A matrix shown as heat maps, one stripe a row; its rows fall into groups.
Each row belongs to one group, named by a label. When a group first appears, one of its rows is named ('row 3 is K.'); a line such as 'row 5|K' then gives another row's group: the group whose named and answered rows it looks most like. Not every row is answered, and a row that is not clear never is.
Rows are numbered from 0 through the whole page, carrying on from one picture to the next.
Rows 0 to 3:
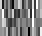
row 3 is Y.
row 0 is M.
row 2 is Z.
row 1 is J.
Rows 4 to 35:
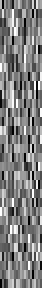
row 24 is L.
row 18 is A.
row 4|M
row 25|Z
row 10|A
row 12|Y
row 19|Y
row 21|M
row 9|L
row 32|M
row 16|Y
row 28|Y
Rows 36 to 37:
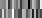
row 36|Y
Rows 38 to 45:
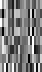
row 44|Y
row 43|Z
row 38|A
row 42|J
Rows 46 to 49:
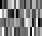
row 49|J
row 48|L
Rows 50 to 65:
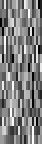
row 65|Z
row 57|Y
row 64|Z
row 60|L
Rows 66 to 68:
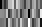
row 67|Y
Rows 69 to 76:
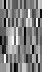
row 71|L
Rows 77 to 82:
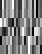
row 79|A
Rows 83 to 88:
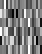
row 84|A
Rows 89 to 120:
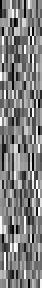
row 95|J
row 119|A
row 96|M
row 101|J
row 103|L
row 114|A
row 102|A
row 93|J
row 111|Y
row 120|Y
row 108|Z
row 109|M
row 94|A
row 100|L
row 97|A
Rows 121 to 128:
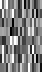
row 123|M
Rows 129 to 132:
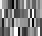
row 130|J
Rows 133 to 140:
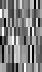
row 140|A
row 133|L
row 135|L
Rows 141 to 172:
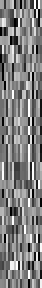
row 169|L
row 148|M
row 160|J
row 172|Y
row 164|Z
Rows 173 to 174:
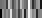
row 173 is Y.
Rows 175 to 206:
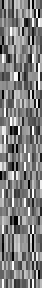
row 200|J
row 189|Z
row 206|J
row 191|A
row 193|A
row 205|L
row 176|L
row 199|Z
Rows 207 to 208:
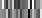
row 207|J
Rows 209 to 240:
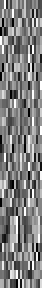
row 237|L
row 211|M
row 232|A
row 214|J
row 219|Z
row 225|M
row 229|A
